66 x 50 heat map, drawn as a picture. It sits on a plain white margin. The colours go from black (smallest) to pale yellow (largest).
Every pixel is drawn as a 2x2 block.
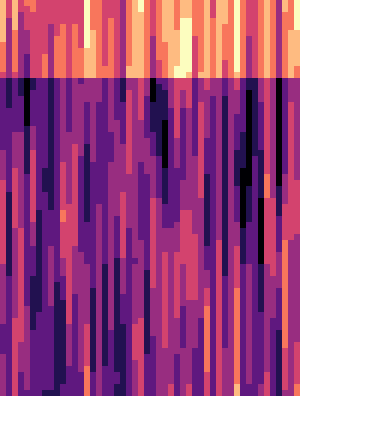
Grain: streaks running down. Average level on the scale: 40%. Seam: horizontal, 20% of the way down, the top part higher.
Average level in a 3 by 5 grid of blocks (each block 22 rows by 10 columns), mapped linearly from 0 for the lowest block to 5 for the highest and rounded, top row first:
2 4 4 5 3 | 0 1 1 1 0 | 0 0 1 2 1
